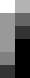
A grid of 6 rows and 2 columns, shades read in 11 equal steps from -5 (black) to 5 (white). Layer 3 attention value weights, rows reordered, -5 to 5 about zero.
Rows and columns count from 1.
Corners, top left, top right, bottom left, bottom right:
5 2 -3 -5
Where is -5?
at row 4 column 2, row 5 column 2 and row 6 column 2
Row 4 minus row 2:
0 -4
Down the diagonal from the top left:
5 -1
